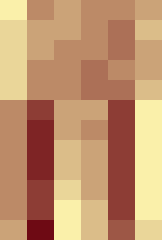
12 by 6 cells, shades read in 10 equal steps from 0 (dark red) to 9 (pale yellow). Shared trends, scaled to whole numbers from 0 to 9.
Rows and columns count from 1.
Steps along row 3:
down down same down up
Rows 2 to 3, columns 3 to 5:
6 5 4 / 5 5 4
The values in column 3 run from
5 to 9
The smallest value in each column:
5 0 5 4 2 6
